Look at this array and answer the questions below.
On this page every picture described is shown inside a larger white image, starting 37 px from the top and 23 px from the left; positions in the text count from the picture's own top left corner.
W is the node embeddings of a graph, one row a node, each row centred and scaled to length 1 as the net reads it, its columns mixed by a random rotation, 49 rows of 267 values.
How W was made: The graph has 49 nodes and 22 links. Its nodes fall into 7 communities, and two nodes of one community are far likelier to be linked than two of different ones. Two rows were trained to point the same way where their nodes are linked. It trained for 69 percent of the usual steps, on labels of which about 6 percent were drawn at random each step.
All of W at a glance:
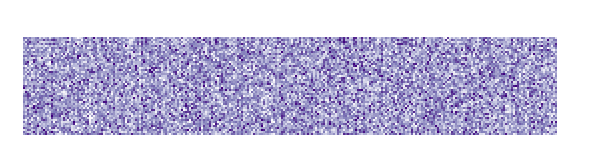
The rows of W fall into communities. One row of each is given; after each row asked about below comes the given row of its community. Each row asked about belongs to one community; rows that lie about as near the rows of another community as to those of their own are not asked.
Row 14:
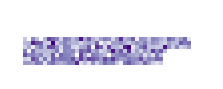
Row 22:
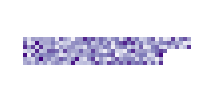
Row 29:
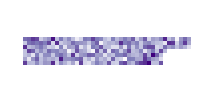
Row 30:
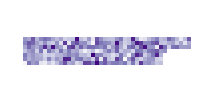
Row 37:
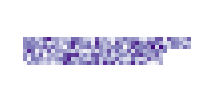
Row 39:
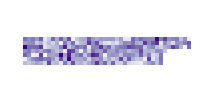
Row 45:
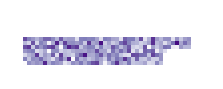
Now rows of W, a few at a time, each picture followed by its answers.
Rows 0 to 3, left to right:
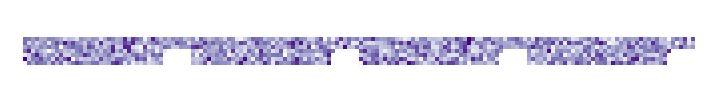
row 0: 45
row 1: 22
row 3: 22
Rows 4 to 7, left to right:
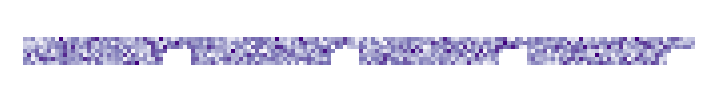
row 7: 30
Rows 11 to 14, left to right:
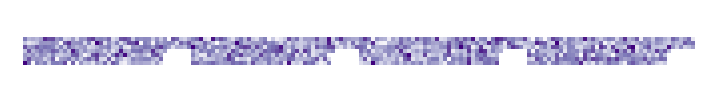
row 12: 37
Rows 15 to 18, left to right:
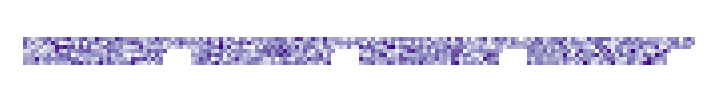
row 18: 29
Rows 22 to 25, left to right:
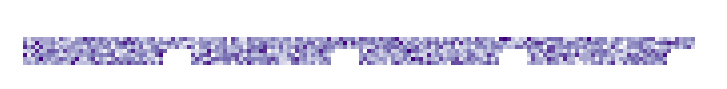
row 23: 14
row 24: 30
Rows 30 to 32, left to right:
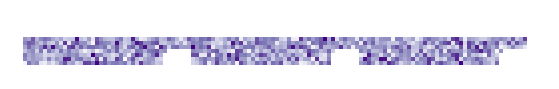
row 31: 39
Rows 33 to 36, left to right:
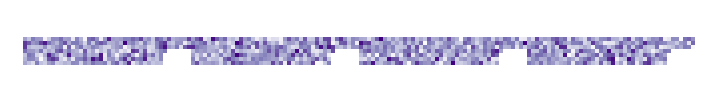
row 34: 37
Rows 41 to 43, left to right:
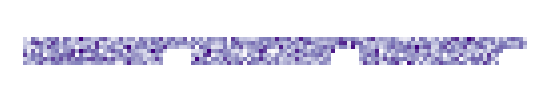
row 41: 14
